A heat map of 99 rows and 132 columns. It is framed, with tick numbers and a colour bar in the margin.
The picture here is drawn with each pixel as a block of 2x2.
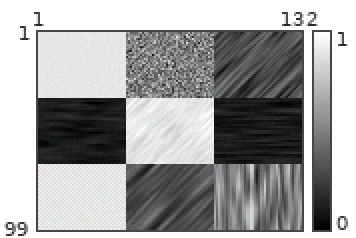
The table splits into 3 rows of 3 panels. Panel 1,1: very high, flat. Panel 1,2: middling, fine-grained, strong in contrast. Panel 1,3: low, slanting up to the right. Panel 2,1: very low, streaked across, faint in contrast. Panel 2,2: very high, slanting up to the right, faint in contrast. Panel 2,3: very low, streaked across, faint in contrast. Panel 3,1: very high, checkered, faint in contrast. Panel 3,2: low, slanting up to the right. Panel 3,3: middling, streaked downward, strong in contrast.
